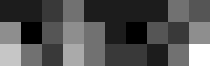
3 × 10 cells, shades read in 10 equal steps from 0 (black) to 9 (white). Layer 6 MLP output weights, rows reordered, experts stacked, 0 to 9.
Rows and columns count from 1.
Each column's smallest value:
1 0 2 4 1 1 0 1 2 3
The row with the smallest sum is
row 1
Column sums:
13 5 7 15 9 4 3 5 10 17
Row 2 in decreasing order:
5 5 5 4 3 3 2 1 0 0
